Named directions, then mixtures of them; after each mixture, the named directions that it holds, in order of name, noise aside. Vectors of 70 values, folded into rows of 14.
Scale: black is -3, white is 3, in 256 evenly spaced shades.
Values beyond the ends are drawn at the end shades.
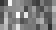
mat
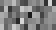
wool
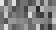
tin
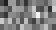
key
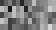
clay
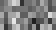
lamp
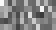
key, mat, tin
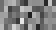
wool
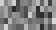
tin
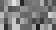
lamp, wool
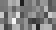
lamp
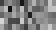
clay, wool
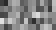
key, lamp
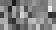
clay, lamp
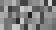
wool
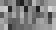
clay, tin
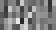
clay, key, wool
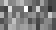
clay, lamp, tin
